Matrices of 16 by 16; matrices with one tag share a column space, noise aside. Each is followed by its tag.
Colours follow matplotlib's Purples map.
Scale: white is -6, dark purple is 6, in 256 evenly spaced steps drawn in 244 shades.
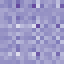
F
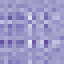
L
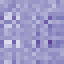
L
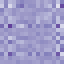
F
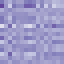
F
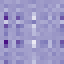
L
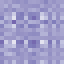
L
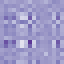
L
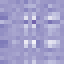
L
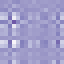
L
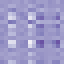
L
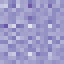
F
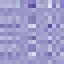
F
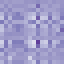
L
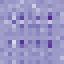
L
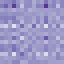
F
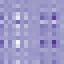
L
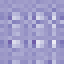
L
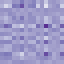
F
